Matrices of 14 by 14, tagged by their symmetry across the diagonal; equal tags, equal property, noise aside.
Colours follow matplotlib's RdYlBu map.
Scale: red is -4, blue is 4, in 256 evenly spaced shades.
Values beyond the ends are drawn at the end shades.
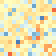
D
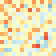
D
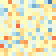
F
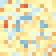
D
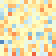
F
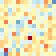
F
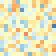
F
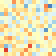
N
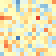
N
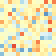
N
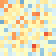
D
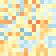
N
